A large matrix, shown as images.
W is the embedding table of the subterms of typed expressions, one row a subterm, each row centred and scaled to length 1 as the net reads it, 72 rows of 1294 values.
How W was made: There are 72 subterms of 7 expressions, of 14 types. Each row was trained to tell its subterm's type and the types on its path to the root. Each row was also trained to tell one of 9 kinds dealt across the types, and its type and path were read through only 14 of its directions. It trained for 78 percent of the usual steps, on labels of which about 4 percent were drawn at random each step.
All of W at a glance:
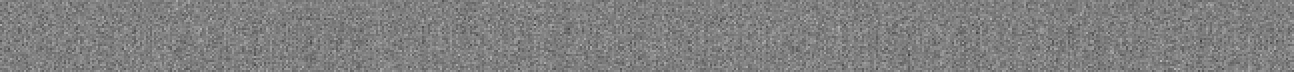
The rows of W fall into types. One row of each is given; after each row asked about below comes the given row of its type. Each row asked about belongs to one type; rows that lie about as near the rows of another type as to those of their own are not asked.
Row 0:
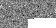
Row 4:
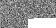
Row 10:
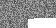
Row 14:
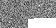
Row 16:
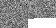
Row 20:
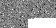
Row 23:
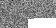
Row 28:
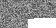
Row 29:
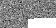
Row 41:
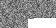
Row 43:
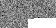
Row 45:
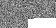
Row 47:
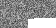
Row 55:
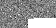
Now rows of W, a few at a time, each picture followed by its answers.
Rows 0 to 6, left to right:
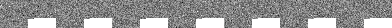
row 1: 43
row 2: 29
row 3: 10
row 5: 43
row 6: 45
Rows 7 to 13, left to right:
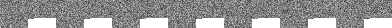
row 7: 16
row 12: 23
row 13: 4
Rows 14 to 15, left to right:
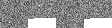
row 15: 41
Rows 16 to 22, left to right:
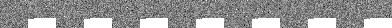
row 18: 41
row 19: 41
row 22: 23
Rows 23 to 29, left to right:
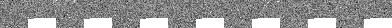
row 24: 4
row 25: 14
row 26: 55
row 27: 10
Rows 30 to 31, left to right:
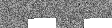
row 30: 28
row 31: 23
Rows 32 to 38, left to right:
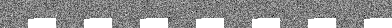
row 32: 10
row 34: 55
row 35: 45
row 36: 43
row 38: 55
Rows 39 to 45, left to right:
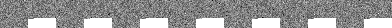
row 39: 41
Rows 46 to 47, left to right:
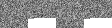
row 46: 43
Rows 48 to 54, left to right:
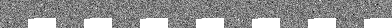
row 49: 10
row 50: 20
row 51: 20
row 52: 10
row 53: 0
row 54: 23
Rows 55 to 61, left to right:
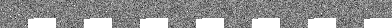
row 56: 0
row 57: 43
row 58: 20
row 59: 0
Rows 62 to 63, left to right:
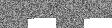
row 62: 0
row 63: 23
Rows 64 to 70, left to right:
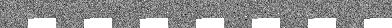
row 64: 47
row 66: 55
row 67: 55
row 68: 4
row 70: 41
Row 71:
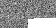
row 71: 47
